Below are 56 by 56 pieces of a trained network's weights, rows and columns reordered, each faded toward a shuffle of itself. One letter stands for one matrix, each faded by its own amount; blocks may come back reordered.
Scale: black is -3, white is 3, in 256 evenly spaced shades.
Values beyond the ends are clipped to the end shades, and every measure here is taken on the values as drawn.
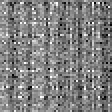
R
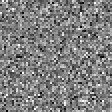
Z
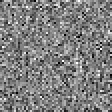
Z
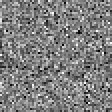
Z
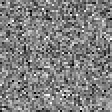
Z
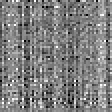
R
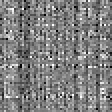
R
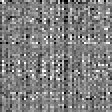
R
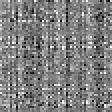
R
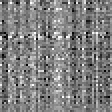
R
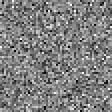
Z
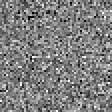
Z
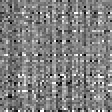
R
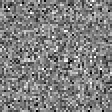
Z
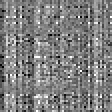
R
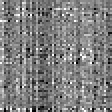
R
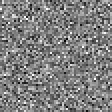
Z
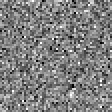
Z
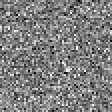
Z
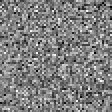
Z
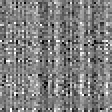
R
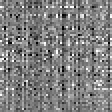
R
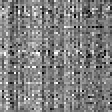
R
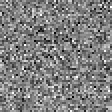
Z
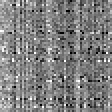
R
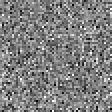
Z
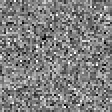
Z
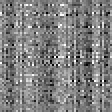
R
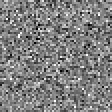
Z
